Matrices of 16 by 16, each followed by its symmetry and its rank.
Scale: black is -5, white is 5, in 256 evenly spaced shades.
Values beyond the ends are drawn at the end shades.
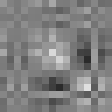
symmetric, rank two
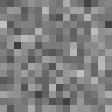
neither, full rank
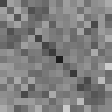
symmetric, full rank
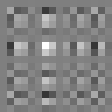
symmetric, rank one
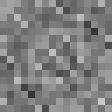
symmetric, full rank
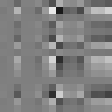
neither, rank one
